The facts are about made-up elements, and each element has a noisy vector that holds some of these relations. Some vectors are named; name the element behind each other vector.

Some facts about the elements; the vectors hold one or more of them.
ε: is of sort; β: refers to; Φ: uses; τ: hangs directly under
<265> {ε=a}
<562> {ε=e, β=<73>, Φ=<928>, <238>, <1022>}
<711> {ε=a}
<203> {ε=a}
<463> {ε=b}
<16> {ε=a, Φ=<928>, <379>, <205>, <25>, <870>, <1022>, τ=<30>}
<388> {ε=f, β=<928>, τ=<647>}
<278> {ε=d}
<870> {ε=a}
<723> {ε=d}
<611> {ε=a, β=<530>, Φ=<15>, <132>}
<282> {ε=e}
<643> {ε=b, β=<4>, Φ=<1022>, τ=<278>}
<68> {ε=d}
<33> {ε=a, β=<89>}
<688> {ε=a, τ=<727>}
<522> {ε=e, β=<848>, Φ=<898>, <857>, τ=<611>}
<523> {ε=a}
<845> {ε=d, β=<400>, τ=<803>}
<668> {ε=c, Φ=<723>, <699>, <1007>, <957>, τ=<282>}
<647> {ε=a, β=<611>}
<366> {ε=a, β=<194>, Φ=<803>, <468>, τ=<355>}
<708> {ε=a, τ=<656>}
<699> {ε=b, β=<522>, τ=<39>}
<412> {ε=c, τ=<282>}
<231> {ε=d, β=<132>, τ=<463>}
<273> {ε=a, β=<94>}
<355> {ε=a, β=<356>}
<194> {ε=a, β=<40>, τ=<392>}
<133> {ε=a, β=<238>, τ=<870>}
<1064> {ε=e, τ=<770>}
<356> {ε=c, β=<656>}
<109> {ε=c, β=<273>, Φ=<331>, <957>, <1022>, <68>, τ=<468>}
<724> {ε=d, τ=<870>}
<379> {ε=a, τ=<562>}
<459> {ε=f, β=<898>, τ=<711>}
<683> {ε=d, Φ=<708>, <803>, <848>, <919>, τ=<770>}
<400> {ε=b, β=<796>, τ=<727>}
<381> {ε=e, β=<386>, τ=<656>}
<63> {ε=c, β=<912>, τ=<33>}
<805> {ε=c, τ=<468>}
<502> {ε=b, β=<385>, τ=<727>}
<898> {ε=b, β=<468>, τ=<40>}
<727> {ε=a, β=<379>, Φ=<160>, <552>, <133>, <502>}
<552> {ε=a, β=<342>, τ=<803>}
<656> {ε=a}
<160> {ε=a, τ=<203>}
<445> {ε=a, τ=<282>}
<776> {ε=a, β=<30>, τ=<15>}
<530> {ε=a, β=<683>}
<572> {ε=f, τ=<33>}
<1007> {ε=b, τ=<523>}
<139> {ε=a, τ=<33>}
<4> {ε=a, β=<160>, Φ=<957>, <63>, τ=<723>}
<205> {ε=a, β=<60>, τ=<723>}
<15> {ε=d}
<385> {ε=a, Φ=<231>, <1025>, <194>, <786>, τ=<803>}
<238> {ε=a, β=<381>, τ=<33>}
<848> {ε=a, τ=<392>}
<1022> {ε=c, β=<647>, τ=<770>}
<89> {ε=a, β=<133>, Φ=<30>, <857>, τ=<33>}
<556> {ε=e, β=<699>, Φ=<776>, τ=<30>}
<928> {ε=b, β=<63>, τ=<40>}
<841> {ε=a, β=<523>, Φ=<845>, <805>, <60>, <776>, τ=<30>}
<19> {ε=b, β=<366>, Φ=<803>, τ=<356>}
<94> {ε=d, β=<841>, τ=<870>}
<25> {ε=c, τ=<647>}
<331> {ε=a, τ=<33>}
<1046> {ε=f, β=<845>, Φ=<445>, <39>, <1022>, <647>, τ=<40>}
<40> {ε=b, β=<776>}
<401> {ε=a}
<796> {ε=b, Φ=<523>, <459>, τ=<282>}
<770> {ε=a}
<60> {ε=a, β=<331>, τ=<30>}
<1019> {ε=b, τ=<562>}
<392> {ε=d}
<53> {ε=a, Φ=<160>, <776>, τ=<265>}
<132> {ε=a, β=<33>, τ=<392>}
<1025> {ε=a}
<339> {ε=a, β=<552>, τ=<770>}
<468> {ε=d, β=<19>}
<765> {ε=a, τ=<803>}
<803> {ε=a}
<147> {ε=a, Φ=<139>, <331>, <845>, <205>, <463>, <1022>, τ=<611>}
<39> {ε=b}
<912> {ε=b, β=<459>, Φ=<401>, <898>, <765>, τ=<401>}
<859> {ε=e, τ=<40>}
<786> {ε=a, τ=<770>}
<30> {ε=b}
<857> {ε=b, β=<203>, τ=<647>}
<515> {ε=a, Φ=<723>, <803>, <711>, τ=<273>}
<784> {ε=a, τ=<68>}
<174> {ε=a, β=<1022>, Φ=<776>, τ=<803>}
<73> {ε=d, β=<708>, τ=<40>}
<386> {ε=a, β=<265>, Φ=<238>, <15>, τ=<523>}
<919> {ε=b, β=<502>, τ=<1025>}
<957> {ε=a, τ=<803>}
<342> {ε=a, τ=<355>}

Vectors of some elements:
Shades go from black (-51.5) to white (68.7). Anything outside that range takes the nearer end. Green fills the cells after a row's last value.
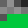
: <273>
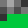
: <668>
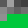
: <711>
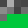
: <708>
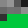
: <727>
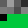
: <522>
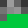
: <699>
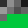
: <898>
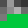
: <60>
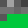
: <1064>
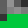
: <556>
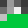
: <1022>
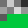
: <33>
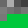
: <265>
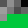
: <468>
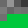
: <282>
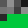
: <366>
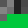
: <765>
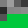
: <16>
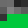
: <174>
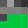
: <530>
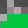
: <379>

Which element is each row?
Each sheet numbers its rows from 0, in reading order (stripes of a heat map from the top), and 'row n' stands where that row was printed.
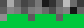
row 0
<805>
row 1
<552>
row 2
<724>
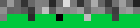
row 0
<30>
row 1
<1046>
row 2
<89>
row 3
<68>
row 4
<109>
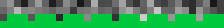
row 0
<611>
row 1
<356>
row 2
<19>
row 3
<160>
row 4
<386>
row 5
<870>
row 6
<845>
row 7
<803>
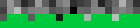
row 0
<643>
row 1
<502>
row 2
<385>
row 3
<957>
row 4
<15>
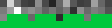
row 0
<238>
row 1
<194>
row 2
<515>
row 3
<1007>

